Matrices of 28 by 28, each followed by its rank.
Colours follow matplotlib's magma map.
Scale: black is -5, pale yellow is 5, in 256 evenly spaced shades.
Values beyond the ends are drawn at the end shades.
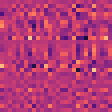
three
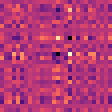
two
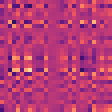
two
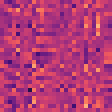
five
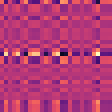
one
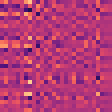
three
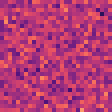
full rank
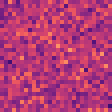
full rank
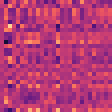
three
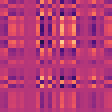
one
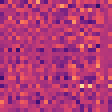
five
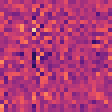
five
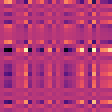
one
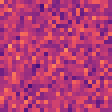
full rank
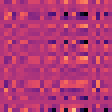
two
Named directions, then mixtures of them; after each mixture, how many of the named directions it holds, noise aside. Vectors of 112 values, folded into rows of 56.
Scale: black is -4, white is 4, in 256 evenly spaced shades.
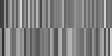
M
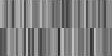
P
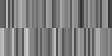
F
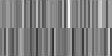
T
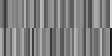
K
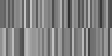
two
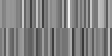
one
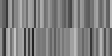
three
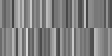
two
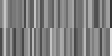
one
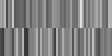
one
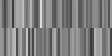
three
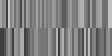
three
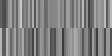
three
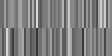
two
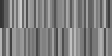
three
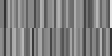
one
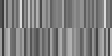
one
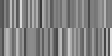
one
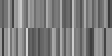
three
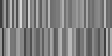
one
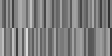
three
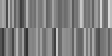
one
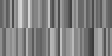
three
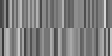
one
